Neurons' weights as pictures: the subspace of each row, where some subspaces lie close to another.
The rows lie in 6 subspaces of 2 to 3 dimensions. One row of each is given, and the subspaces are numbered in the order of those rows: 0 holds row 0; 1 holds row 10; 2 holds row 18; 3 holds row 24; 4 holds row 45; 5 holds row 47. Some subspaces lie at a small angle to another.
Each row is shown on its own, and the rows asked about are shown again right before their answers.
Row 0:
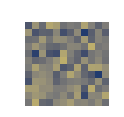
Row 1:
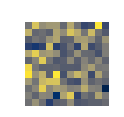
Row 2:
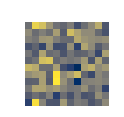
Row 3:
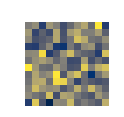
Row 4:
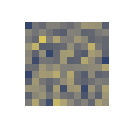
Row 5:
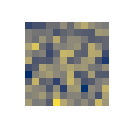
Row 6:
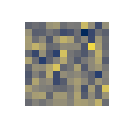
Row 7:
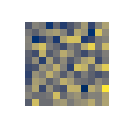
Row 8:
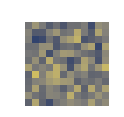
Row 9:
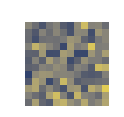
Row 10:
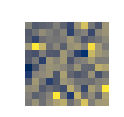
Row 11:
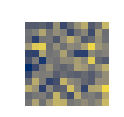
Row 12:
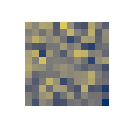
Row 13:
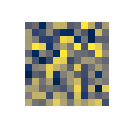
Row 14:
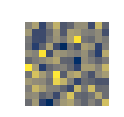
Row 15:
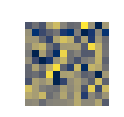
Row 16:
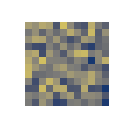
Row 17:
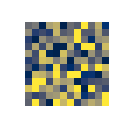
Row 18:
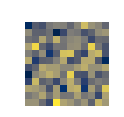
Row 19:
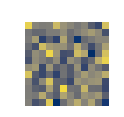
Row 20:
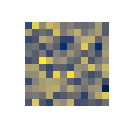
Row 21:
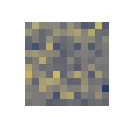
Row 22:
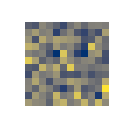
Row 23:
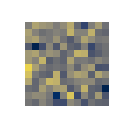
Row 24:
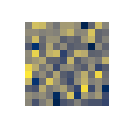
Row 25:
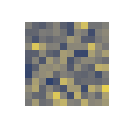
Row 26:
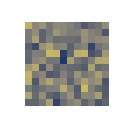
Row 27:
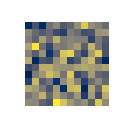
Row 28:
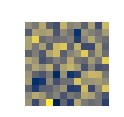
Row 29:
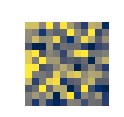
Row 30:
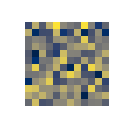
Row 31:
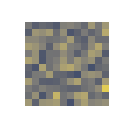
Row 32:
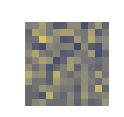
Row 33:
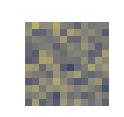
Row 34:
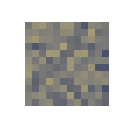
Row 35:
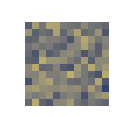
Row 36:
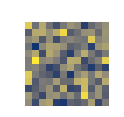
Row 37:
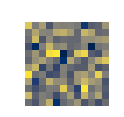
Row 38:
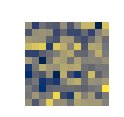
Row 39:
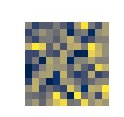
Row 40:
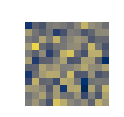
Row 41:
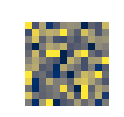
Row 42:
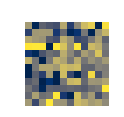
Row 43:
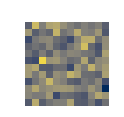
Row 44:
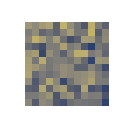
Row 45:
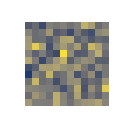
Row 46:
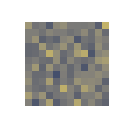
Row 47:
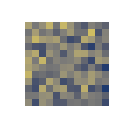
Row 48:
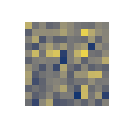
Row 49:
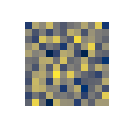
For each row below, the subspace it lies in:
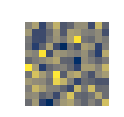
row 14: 5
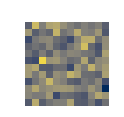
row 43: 0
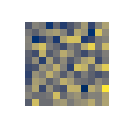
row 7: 5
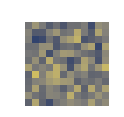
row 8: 5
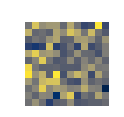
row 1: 3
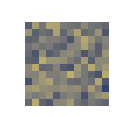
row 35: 0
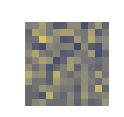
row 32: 4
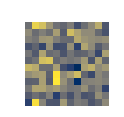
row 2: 2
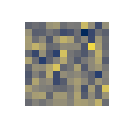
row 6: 0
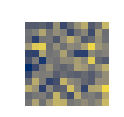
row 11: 5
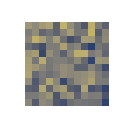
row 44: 5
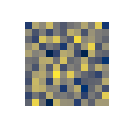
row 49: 4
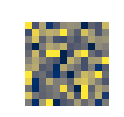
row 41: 4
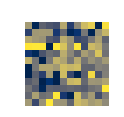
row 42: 3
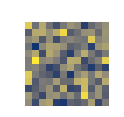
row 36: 2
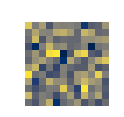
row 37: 4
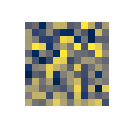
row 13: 4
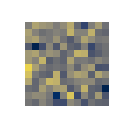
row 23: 1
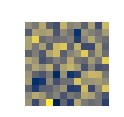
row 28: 3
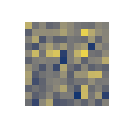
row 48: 0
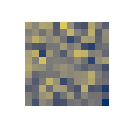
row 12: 5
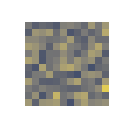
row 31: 4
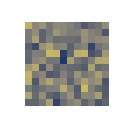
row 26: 4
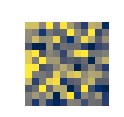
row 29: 5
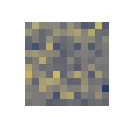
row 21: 3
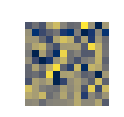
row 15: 0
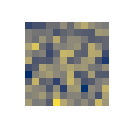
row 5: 2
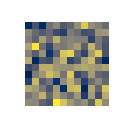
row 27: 2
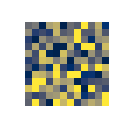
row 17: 3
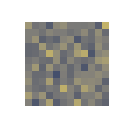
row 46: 4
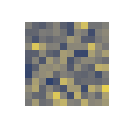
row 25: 1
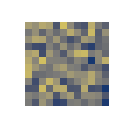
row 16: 5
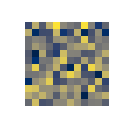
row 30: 0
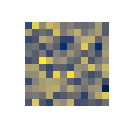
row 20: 0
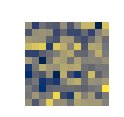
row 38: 3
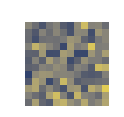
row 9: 1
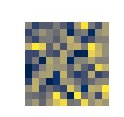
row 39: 1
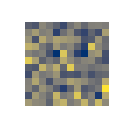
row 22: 0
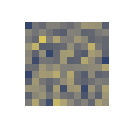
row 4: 2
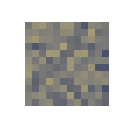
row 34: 1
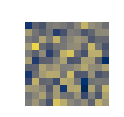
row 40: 2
